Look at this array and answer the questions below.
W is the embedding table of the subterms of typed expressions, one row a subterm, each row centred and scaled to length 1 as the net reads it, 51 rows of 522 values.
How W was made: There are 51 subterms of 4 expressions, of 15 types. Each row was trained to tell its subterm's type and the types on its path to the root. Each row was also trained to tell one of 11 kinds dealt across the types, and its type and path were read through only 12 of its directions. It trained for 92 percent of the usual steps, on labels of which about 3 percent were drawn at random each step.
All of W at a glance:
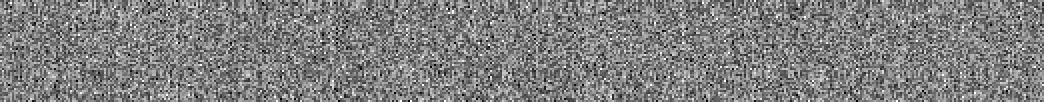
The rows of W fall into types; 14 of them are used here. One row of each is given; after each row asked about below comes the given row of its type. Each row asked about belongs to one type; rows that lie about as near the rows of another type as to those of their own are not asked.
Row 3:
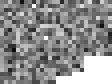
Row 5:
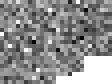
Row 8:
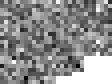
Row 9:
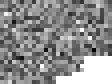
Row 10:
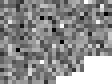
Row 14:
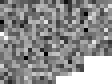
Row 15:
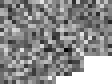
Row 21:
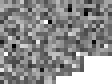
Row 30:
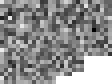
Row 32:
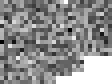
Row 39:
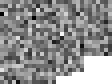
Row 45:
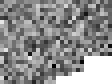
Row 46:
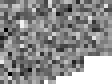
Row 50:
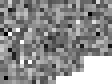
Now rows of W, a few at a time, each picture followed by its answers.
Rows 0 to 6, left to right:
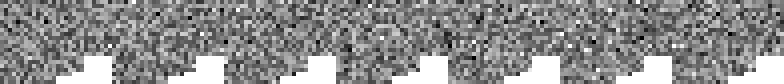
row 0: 14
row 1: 21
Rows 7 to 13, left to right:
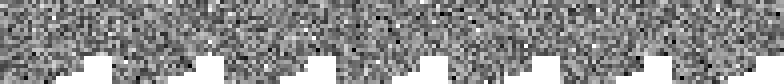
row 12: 32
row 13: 5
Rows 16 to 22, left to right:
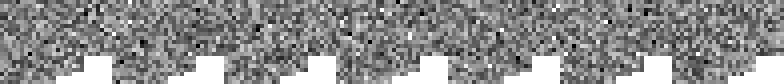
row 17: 5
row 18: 3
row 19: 30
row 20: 8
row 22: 46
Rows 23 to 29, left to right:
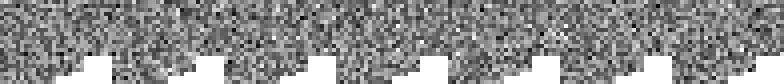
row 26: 15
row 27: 10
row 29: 45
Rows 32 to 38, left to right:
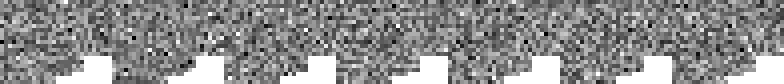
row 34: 3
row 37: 14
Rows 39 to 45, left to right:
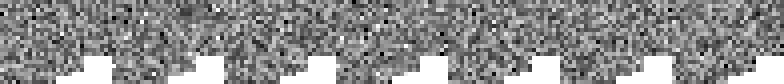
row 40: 8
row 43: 3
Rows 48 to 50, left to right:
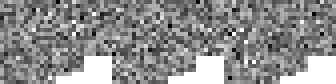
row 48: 32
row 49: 14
